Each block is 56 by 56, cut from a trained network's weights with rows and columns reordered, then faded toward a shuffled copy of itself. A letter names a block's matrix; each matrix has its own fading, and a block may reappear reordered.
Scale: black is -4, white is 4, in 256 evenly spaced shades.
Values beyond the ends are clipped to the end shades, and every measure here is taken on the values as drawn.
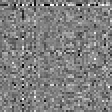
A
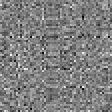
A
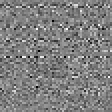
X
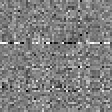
A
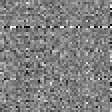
A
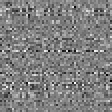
X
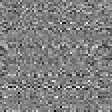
X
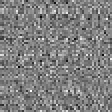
X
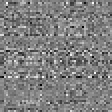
X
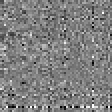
A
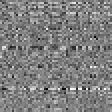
X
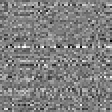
X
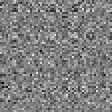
X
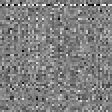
A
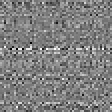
X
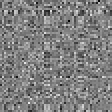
X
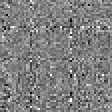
A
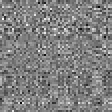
X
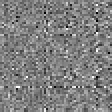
A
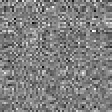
X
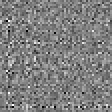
A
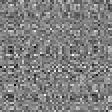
X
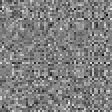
X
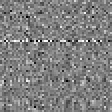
A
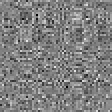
X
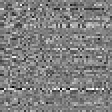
X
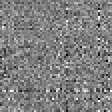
A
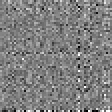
A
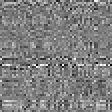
X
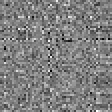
A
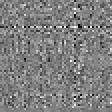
A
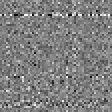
A
